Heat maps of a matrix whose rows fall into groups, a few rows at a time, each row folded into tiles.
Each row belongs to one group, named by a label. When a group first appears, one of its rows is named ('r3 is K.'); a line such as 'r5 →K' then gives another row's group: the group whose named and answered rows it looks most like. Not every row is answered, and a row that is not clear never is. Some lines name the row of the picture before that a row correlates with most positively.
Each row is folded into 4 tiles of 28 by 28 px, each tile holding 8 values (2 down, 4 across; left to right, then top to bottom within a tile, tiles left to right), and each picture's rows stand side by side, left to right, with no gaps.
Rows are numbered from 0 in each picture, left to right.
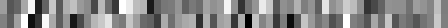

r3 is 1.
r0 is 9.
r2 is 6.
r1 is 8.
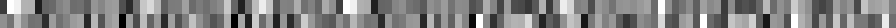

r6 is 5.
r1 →6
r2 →6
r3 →8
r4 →5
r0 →8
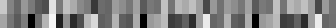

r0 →9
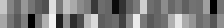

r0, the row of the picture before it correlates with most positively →0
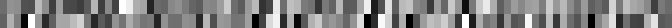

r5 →9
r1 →8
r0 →5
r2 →9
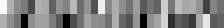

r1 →9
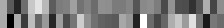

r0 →6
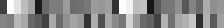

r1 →8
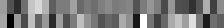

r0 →6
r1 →5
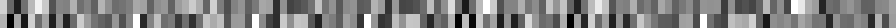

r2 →5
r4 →6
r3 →5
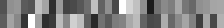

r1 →8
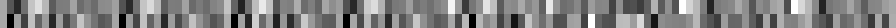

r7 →8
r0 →6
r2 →6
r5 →5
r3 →6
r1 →6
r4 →6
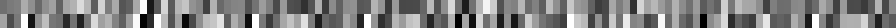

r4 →6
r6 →9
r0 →9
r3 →5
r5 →1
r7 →5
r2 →5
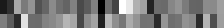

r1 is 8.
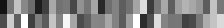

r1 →9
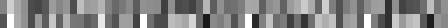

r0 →1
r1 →5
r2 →9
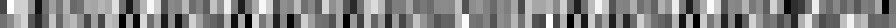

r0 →8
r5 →6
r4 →1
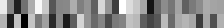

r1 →8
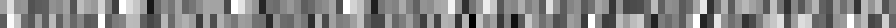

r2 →8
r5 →5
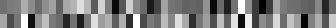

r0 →9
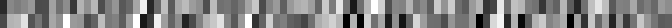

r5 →6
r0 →1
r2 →9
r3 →6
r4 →9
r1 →9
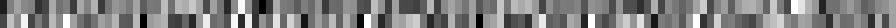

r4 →9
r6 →9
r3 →5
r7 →8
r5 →5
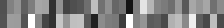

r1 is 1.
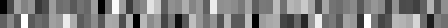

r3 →5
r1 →6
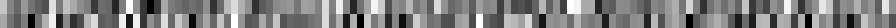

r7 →6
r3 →6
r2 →1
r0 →9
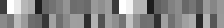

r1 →8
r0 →8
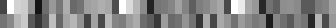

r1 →8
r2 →8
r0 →8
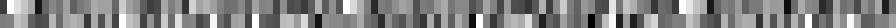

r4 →5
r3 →8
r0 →8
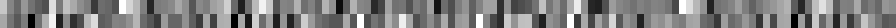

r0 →9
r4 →5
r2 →6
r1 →8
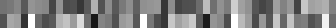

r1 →5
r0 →5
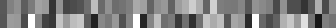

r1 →9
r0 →5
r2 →5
